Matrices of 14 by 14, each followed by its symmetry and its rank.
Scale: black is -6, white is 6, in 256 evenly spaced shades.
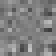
antisymmetric, rank two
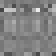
neither, rank two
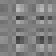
neither, rank one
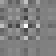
symmetric, rank one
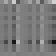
neither, rank one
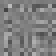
antisymmetric, rank two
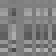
neither, rank one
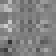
neither, rank two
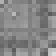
symmetric, rank three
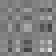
symmetric, rank one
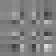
symmetric, rank one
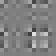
symmetric, rank one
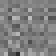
neither, rank two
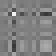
symmetric, rank one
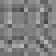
antisymmetric, rank two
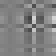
neither, rank one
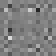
antisymmetric, rank two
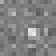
symmetric, rank three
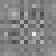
symmetric, rank three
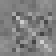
symmetric, rank three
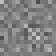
symmetric, rank three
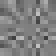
antisymmetric, rank two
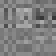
neither, rank two
